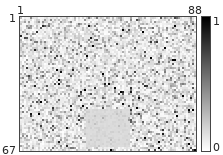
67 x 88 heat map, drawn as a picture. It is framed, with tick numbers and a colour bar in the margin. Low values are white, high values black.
The halves do not mirror each other. The bottom middle is the calmest part. An odd patch, calmer than its surroundings, sits in the bottom middle. The texture is fine-grained noise.
